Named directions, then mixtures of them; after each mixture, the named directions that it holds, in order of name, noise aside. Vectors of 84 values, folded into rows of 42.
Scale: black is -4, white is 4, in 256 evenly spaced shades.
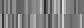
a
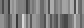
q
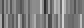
a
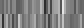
a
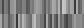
a, q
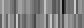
a, q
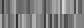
a, q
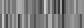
a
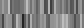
a, q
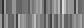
a, q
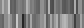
q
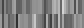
a, q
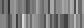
q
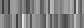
q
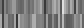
a, q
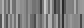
a
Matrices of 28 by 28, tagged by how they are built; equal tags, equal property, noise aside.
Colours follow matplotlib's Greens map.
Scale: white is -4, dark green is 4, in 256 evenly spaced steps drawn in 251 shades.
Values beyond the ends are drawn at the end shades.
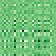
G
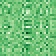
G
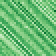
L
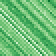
L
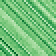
L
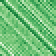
L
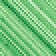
L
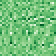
G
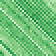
L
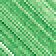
L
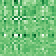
G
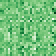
G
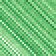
L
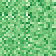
G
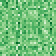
G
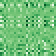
G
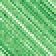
L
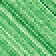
L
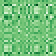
G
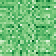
G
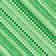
L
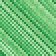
L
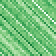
L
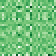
G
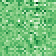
G
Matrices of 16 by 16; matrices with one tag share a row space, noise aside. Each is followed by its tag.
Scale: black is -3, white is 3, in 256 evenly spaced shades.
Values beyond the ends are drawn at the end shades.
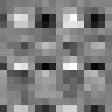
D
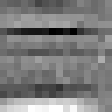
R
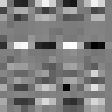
D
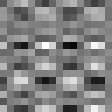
D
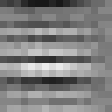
R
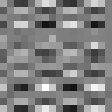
D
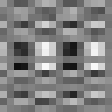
D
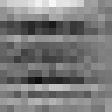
R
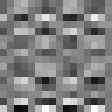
D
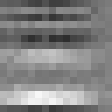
R
